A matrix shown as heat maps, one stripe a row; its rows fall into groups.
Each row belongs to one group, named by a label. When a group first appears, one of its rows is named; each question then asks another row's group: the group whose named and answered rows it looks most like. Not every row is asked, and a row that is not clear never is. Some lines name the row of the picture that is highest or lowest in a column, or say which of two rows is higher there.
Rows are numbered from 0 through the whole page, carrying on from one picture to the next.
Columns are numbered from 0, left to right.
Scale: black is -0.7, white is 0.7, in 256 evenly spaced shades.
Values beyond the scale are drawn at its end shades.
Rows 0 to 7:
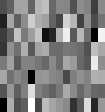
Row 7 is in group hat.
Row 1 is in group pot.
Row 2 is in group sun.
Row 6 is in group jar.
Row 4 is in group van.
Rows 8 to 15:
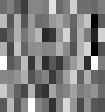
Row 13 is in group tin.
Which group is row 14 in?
van
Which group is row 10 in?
sun
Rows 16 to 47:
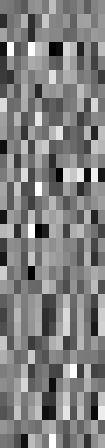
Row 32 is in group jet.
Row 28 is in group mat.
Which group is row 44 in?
sun
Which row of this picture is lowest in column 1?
21
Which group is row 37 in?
sun
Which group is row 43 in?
tin
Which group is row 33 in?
hat
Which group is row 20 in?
pot
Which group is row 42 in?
tin
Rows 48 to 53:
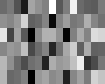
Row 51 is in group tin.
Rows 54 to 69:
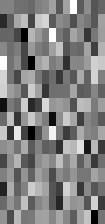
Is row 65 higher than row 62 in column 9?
No
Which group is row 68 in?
mat
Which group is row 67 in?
pot
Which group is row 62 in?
jar
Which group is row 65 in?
hat
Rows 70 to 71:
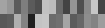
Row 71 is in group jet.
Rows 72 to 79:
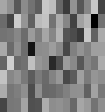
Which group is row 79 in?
jet
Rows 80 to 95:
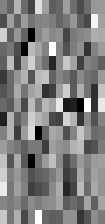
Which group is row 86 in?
sun
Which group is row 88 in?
pot
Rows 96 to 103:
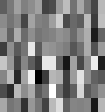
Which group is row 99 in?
hat
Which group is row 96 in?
sun
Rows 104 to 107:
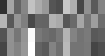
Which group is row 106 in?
jar
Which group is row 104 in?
pot
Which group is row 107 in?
jar
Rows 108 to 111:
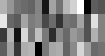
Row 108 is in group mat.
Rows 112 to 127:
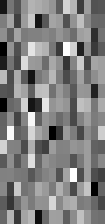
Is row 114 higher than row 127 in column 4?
No
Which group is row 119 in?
jet
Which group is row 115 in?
pot
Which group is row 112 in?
pot
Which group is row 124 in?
tin
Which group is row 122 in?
van
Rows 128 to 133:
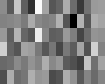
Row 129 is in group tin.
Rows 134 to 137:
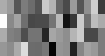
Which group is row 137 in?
tin
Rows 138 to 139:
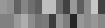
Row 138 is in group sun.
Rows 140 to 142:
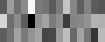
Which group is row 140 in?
jar
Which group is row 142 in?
sun
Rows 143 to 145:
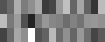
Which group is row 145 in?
jar
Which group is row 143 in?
sun
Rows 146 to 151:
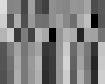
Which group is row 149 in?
sun
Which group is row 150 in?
sun
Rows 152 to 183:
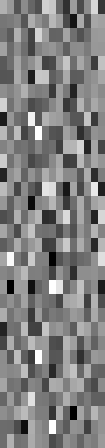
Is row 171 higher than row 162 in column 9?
No
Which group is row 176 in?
pot
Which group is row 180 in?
jar
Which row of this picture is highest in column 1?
170
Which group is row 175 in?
jet
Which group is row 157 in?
jet
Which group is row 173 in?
mat
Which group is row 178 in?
tin
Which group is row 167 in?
sun
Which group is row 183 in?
pot
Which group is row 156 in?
sun
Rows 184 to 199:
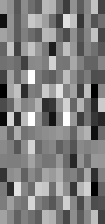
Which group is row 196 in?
hat
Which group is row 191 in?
sun
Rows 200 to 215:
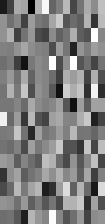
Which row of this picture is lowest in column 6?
213
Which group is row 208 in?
van
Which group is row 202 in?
van
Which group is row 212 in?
hat
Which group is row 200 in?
jet
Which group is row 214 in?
mat
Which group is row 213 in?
sun
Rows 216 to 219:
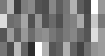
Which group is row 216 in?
van
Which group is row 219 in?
jet
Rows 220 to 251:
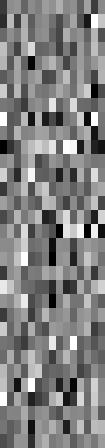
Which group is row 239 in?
hat
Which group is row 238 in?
tin
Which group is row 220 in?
hat
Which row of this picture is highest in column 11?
236
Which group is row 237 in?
tin
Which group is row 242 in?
jet
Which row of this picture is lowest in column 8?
236
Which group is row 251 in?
jet
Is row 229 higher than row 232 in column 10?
Yes
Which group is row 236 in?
mat
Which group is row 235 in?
sun
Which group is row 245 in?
jar
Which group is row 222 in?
mat
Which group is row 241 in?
tin
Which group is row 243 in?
van
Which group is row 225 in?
sun
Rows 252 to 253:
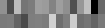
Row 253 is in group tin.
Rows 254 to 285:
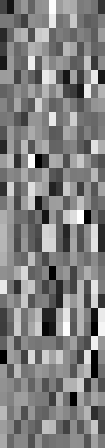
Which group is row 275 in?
mat
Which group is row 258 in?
hat
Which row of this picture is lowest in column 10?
282
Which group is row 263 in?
pot
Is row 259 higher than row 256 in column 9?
No
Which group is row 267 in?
pot
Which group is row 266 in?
mat
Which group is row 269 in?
mat
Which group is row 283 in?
van
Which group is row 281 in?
mat
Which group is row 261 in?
jet
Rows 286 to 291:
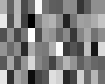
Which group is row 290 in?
jar
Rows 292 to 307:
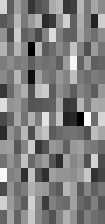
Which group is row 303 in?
mat
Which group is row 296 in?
tin
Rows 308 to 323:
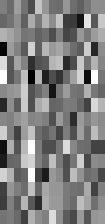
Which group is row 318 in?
jar
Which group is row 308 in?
jet
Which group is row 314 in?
tin
